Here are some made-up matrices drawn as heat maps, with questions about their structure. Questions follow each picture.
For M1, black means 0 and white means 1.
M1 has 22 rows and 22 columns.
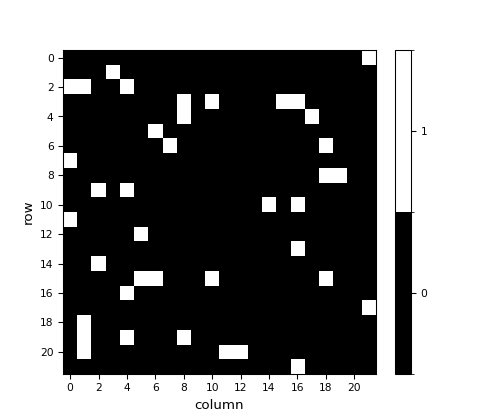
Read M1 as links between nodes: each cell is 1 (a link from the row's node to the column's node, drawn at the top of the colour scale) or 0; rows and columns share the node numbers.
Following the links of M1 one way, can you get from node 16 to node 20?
no
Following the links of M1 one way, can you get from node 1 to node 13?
no
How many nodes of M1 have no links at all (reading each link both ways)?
0
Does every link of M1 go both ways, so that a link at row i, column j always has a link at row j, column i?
no
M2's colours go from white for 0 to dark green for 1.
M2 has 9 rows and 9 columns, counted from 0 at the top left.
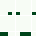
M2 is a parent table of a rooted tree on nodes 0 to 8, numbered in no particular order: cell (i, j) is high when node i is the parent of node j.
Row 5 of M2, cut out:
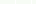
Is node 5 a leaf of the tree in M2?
yes
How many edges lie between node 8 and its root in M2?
1
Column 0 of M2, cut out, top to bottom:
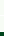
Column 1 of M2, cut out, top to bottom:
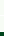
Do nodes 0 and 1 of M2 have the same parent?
yes
